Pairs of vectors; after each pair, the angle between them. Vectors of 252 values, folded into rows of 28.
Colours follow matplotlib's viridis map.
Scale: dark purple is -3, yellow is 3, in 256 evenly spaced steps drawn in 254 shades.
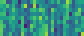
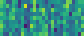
nearly parallel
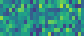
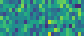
nearly parallel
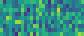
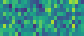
partly opposed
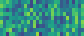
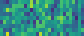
nearly opposite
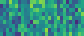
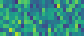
partly opposed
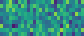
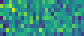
partly aligned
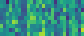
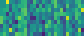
nearly opposite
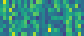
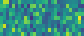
partly aligned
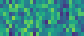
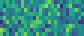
partly aligned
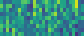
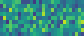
partly opposed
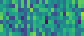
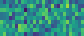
orthogonal
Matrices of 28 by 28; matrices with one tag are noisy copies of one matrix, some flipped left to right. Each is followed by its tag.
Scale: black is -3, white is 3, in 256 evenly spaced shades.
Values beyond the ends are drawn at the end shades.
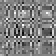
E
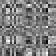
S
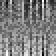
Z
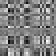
S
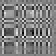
E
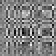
E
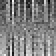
Z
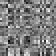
S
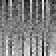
Z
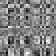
S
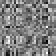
S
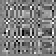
E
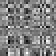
S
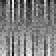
Z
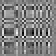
E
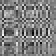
E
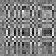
E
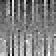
Z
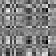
S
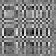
E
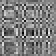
E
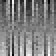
Z
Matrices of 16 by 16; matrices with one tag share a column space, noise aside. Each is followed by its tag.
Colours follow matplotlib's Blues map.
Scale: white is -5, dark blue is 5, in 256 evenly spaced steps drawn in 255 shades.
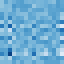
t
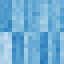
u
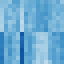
u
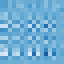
t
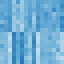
u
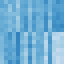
u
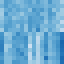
u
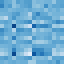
t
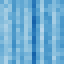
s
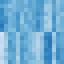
u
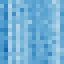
s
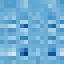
t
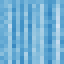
s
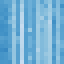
s
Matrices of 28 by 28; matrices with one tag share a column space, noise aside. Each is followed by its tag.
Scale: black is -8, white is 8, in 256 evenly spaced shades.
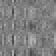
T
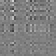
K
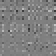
K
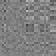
K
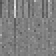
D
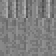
D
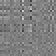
K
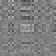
K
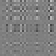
K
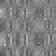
T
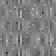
T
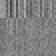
D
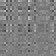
K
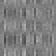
T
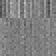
D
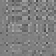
K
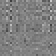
K
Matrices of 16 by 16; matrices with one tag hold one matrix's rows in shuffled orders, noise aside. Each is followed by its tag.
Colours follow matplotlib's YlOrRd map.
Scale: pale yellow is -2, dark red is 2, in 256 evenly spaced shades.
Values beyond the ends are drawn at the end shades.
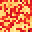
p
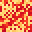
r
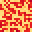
p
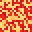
r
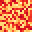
r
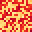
r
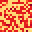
r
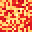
r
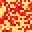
p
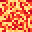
r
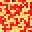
p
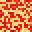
p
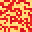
p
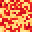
p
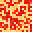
p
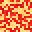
p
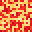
p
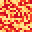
p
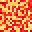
r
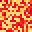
r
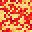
p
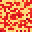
p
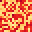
r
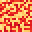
p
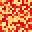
r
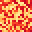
r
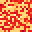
p
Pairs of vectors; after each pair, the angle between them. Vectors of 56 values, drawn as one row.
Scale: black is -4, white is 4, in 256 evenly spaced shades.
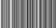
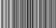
nearly parallel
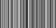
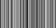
nearly parallel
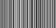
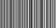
partly aligned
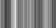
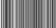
partly aligned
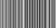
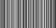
partly opposed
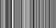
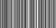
partly aligned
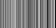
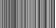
nearly opposite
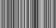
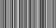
partly opposed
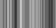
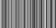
orthogonal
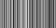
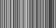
nearly parallel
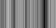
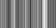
nearly opposite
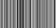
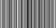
partly opposed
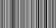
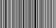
partly opposed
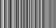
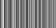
nearly parallel
